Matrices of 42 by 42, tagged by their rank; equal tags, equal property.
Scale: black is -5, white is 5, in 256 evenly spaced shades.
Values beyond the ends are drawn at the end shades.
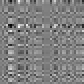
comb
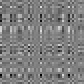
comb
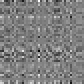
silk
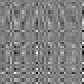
comb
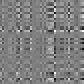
comb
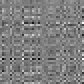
silk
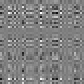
comb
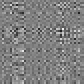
silk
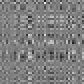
silk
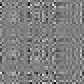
silk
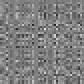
silk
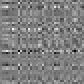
silk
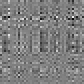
silk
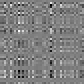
comb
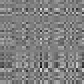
comb
